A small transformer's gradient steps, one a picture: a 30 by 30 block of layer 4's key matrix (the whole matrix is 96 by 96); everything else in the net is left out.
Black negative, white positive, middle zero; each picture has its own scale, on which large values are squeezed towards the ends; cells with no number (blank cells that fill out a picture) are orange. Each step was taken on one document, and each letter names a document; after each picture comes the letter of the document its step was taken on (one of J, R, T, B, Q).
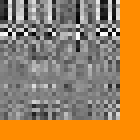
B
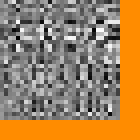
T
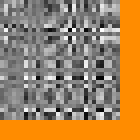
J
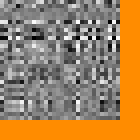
T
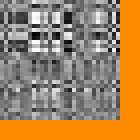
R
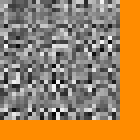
J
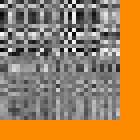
R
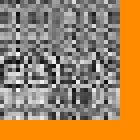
R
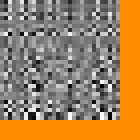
B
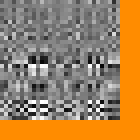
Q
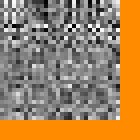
J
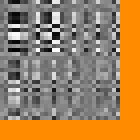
R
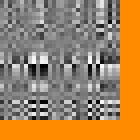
Q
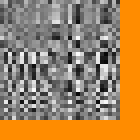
B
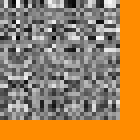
T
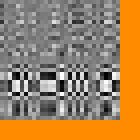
T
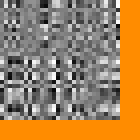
J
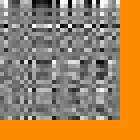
J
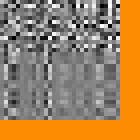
T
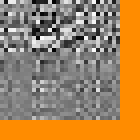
R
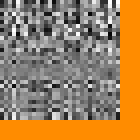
B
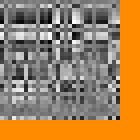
R
